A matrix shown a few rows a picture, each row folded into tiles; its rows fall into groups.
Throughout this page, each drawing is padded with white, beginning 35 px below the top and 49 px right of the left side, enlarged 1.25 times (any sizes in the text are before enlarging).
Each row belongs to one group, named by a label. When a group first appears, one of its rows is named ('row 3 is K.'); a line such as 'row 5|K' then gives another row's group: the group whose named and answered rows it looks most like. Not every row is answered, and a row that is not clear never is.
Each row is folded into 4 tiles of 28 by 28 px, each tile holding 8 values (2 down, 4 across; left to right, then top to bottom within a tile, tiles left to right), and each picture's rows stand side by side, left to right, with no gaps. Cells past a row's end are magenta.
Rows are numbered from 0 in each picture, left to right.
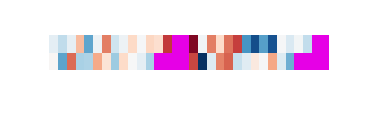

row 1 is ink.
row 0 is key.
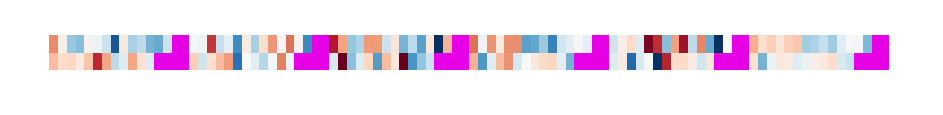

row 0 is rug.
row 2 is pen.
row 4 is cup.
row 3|ink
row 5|ink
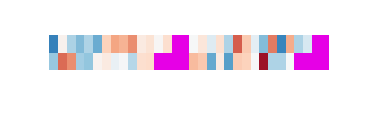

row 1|pen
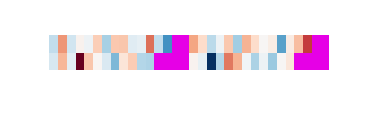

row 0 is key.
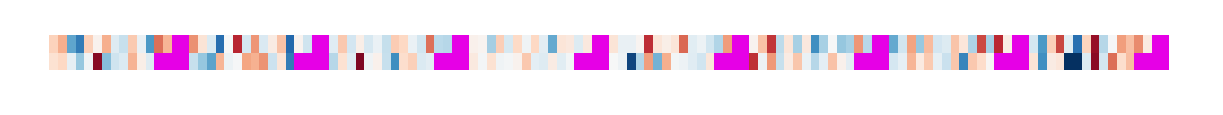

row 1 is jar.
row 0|rug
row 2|key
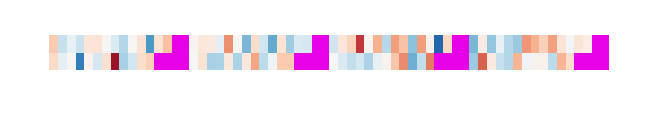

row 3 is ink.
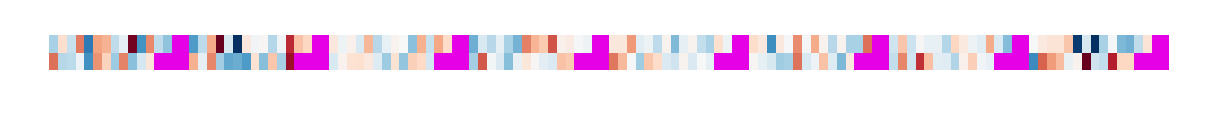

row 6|key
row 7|rug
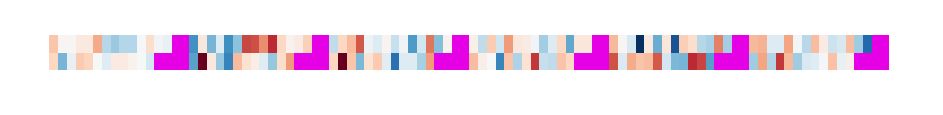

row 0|ink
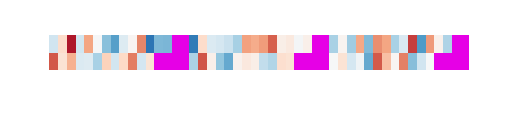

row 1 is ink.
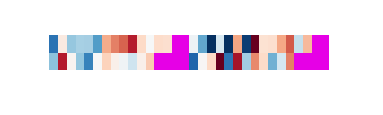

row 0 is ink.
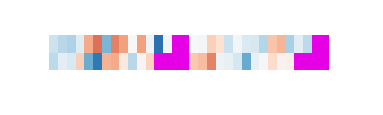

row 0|cup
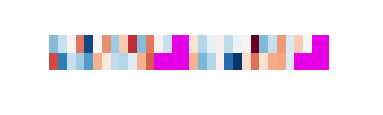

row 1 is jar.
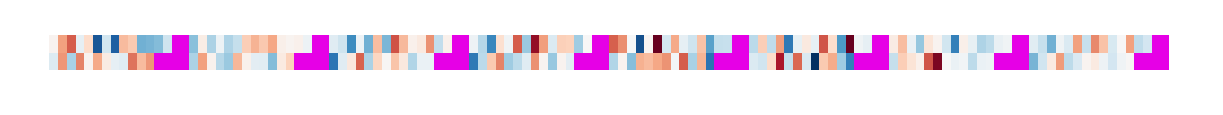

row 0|rug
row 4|jar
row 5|key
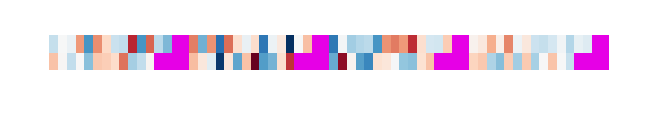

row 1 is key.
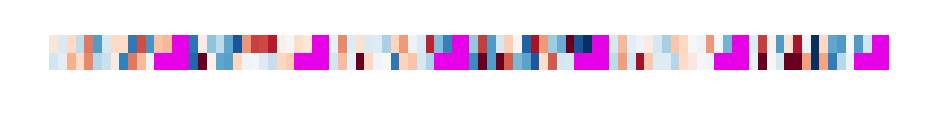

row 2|key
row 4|key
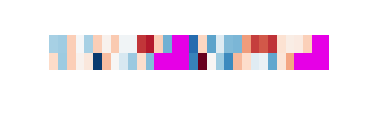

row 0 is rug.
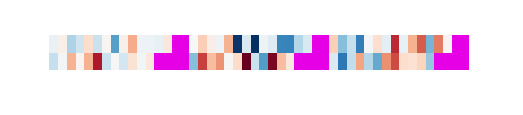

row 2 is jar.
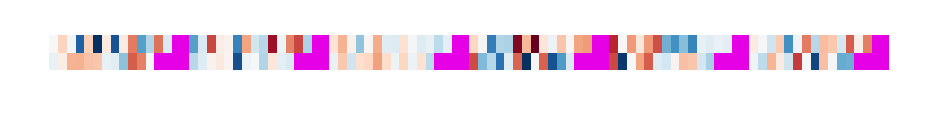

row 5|key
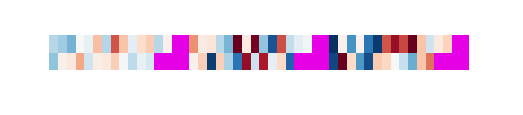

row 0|cup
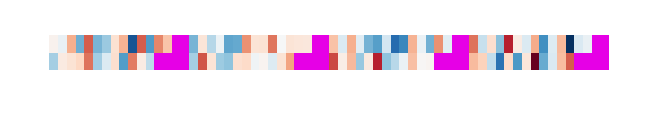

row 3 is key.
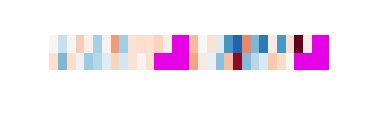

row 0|jar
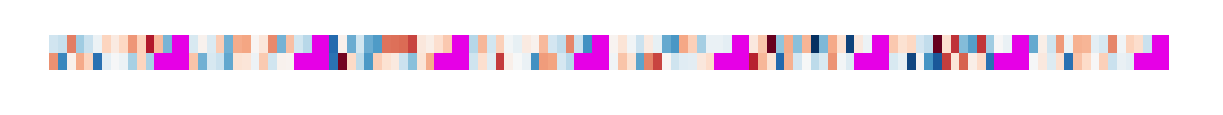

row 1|pen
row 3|key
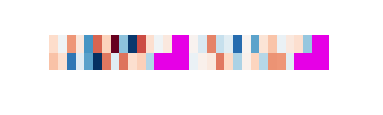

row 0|jar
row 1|rug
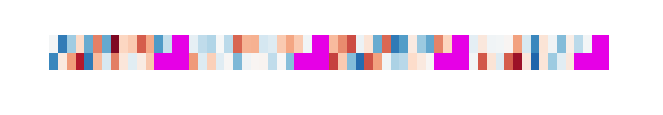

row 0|cup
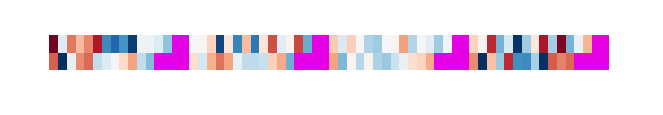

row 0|ink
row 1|rug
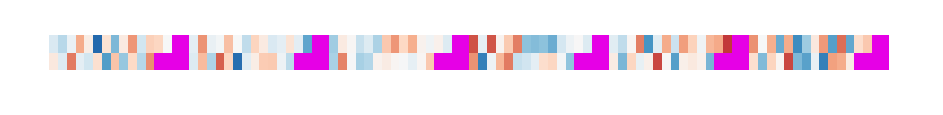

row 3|ink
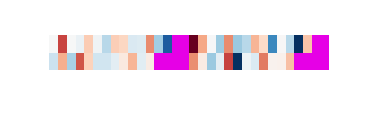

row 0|key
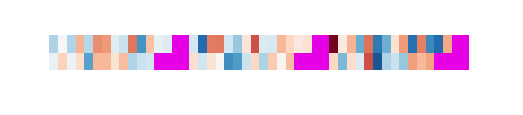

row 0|pen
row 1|jar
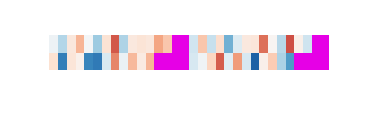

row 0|jar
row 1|key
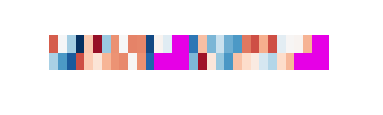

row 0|jar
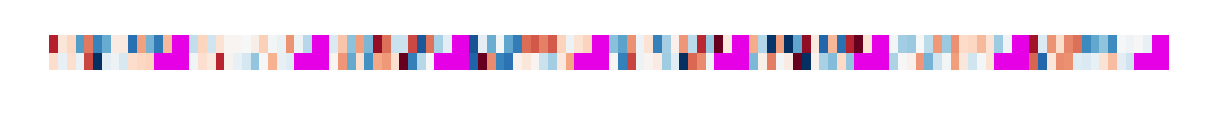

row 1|key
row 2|pen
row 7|ink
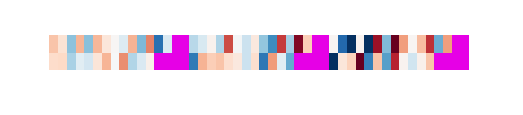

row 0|pen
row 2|cup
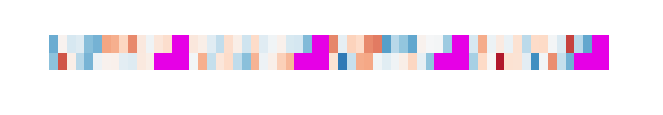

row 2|ink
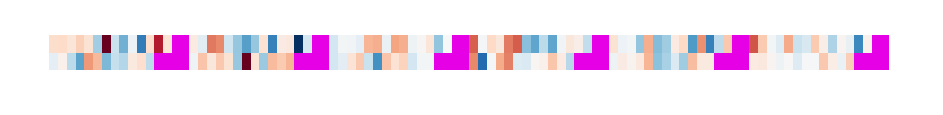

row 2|cup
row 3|ink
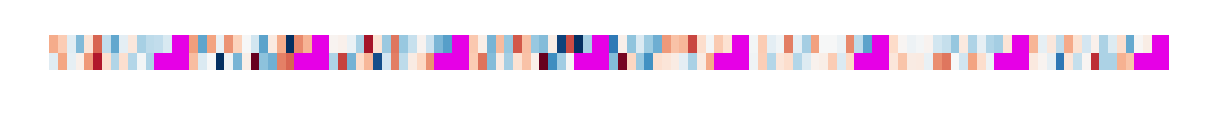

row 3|pen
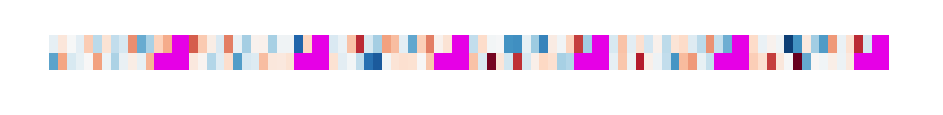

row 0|rug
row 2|jar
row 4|key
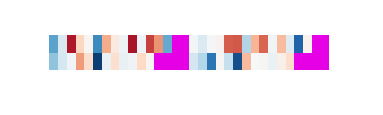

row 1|cup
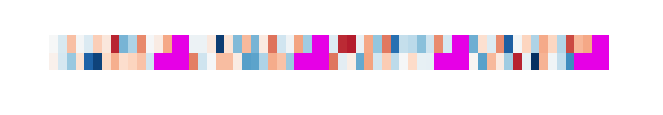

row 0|jar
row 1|rug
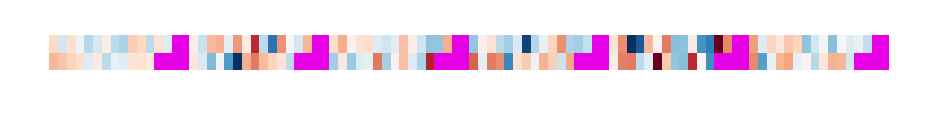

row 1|jar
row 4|rug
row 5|ink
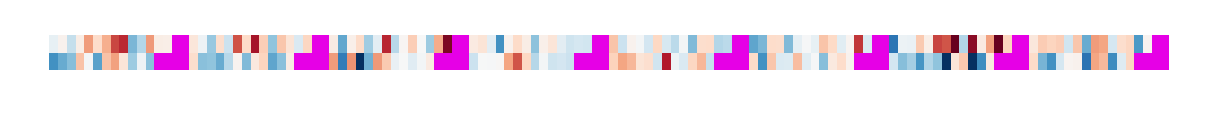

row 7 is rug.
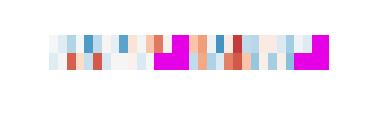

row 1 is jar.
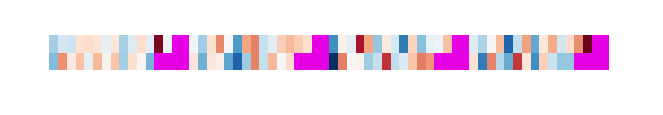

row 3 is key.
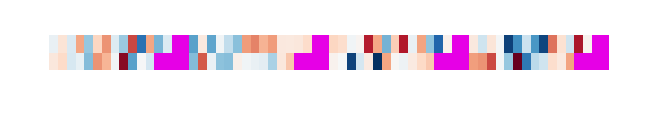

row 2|cup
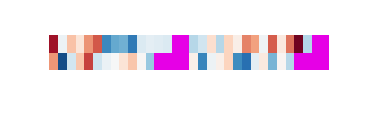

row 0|ink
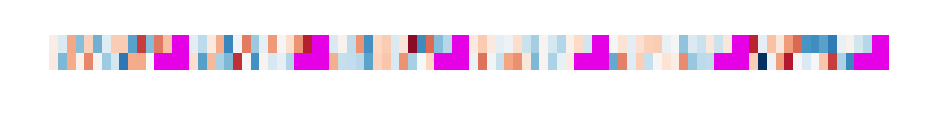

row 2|pen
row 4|pen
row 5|ink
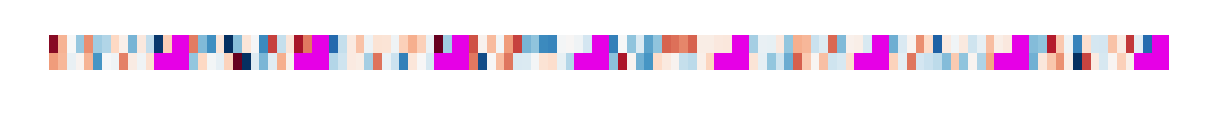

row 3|ink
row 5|pen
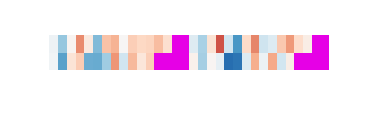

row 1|jar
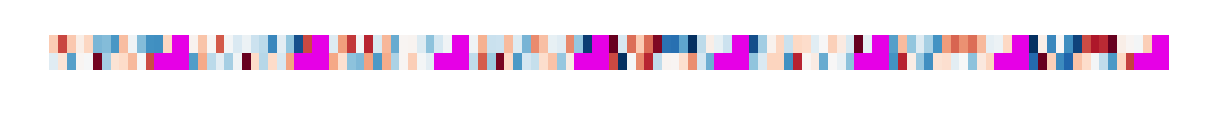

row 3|key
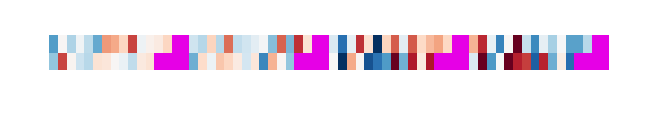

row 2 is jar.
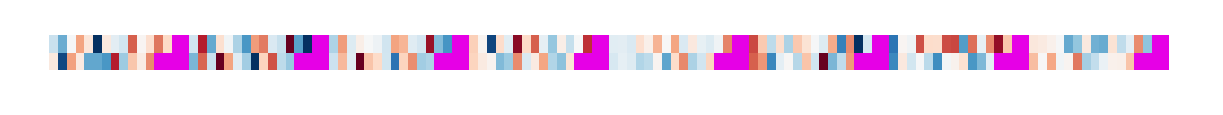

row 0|jar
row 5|pen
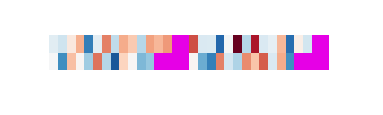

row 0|key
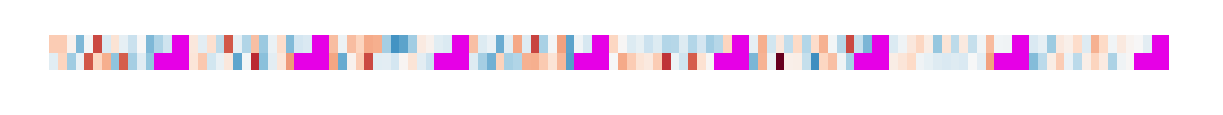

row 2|ink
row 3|jar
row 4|rug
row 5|key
